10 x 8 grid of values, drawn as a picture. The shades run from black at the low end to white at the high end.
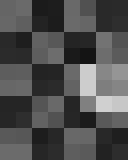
No row or column stands out. Overall the values sit about 30% of the way up the scale. An odd patch, higher than its surroundings, sits in the middle right. The middle right is the ninth with the highest average.
